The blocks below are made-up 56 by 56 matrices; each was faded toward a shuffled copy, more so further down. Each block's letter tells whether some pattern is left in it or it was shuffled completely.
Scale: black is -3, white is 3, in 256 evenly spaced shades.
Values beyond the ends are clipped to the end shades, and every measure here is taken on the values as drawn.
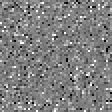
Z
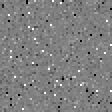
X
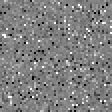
X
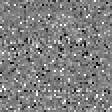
Z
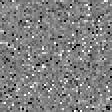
X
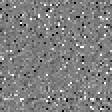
Z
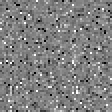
Z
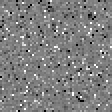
X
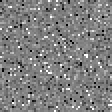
X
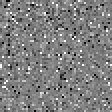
Z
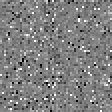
Z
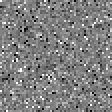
X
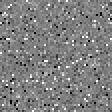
X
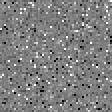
X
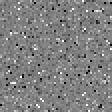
X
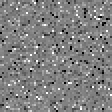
Z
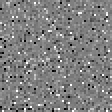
Z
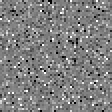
X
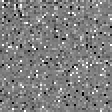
Z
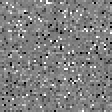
Z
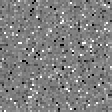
X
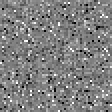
Z
